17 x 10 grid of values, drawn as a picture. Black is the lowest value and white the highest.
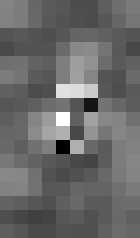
An odd patch, rougher than its surroundings, sits in the centre. Values change most from cell to cell in the centre. Most values sit low, with a long tail of high ones. There is no overall slope.
